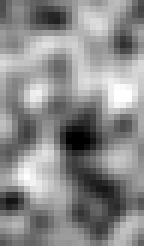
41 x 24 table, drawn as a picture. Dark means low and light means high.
Grain: blotchy. Ninth with the lowest average: centre. Mirror symmetry: none. Odd rows or columns: none.
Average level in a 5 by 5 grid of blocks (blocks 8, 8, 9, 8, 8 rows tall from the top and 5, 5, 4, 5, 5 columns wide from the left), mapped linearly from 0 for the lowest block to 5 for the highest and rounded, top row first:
2 2 3 4 2 / 4 4 4 5 5 / 2 3 0 1 3 / 3 5 1 1 3 / 2 2 2 1 3
